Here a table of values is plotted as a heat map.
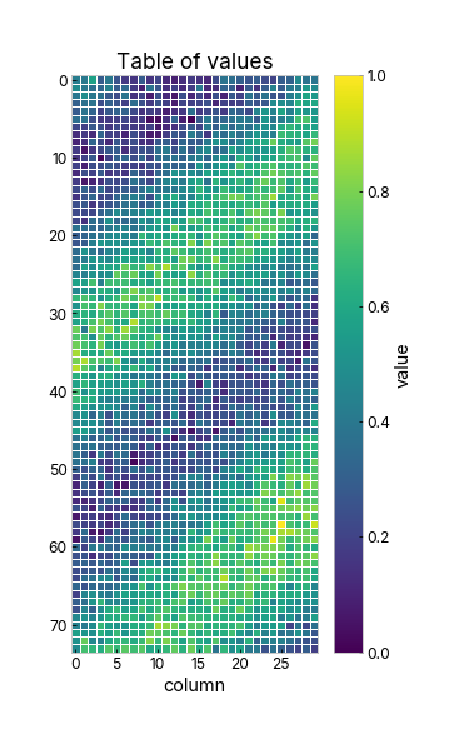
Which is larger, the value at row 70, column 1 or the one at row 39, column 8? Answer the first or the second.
the second
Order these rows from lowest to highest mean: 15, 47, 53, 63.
47, 53, 15, 63
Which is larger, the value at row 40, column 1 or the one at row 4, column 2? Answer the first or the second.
the first
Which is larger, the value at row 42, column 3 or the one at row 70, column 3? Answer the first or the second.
the second
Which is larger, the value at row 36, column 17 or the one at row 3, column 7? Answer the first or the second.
the second
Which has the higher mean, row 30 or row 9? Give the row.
30
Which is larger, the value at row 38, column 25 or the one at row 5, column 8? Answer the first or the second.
the first
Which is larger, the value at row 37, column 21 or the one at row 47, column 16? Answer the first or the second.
the second
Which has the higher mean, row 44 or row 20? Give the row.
20
